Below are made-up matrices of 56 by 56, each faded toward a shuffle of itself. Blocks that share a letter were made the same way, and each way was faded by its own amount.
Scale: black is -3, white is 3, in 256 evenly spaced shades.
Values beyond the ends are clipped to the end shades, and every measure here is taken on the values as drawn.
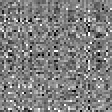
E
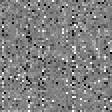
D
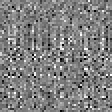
E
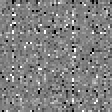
D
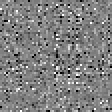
D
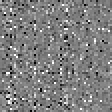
D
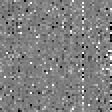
D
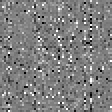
D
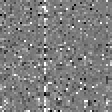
D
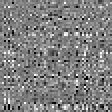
E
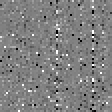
D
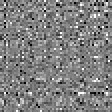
E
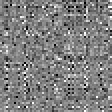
E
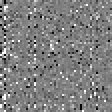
D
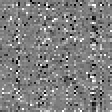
D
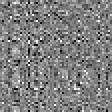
E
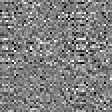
E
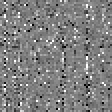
D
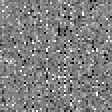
D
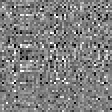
E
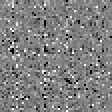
D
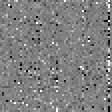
D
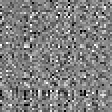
E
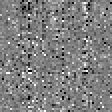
D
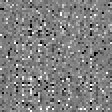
D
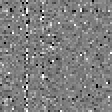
D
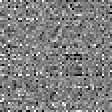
E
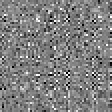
E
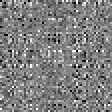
E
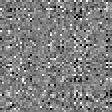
E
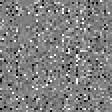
D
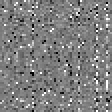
D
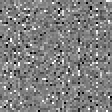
D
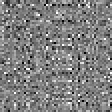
E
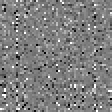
D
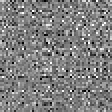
E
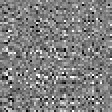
E
